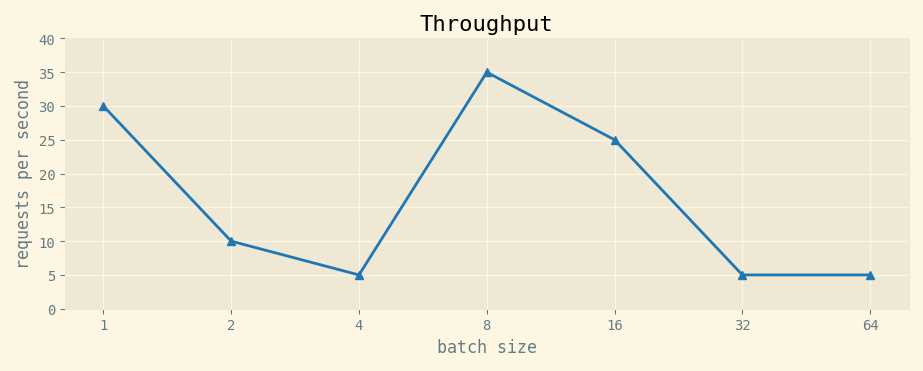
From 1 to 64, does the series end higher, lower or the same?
lower
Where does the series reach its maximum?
8
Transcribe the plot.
Title: Throughput
x-axis: batch size, ticks 1 2 4 8 16 32 64
y-axis: requests per second, ticks 0 5 10 15 20 25 30 35 40
Values:
30 10 5 35 25 5 5
